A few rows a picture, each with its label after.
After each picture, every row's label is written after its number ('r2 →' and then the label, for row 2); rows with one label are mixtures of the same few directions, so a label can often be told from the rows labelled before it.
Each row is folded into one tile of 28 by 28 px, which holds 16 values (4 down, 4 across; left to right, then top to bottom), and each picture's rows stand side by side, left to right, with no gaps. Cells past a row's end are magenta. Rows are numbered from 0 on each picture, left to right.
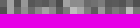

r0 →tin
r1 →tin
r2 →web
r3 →tin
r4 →tin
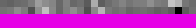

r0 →tin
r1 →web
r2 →tin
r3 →tin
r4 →tin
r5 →tin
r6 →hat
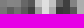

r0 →tin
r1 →web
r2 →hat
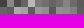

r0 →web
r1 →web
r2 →hat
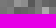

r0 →web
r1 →tin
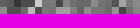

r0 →web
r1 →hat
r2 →hat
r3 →hat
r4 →hat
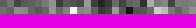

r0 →web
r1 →hat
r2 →tin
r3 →web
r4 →web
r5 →web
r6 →web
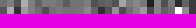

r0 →tin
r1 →tin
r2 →tin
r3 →web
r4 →hat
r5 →tin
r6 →hat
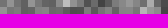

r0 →hat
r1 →web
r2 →tin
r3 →web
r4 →web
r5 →hat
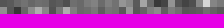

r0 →web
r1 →hat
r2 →hat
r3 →tin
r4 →tin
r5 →web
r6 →web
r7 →tin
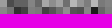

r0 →web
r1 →web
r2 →web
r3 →hat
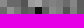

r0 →hat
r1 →hat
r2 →tin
